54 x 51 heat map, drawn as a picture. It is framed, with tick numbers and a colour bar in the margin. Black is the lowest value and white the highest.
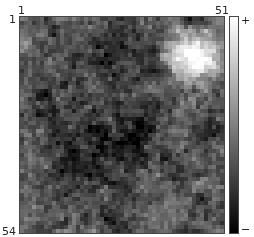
Ninth with the lowest average: centre. Bumps: one, in the top right. Average level on the scale: 30%. Odd rows or columns: none. Ninth with the highest average: top right. Mirror symmetry: none. Histogram: skewed, a long tail of high values.
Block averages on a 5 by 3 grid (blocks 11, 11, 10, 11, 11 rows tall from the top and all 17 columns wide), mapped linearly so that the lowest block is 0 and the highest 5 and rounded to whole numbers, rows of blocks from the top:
2 1 5 / 1 1 4 / 1 0 2 / 1 1 2 / 2 2 2
